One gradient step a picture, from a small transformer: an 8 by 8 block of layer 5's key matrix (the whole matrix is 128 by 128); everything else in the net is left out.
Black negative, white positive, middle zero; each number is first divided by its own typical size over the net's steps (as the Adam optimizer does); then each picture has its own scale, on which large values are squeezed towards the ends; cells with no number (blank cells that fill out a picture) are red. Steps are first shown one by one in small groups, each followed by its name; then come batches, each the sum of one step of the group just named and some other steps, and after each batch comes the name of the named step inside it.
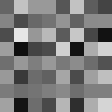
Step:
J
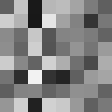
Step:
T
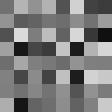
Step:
J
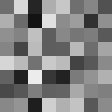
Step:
T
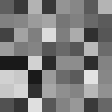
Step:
T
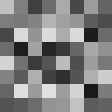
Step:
T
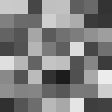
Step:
T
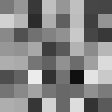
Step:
T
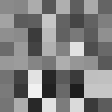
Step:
T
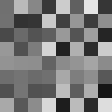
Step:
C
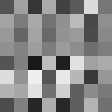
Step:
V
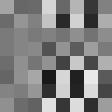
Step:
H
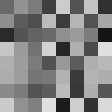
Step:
C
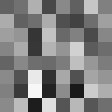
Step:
V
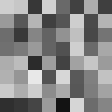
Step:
V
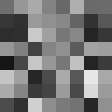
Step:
V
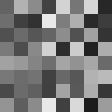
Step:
C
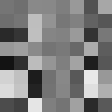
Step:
H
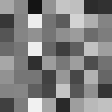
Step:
H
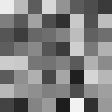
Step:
H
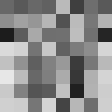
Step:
H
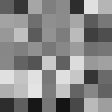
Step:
V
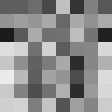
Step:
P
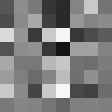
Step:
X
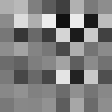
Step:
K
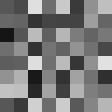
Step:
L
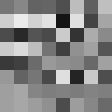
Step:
K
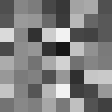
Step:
X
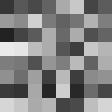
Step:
P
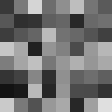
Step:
L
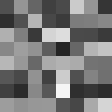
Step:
X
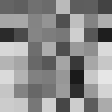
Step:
P
